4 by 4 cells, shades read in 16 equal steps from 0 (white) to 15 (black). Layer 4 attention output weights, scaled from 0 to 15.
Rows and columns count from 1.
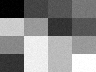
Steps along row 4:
down up down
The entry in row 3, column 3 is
4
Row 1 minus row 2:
12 5 -2 -2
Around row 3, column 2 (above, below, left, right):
6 1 7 4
